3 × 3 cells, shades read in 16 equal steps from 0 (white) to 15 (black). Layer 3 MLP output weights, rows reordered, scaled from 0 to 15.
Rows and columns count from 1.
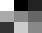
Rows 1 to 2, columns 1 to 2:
0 15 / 5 7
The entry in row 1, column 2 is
15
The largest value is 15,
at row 1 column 2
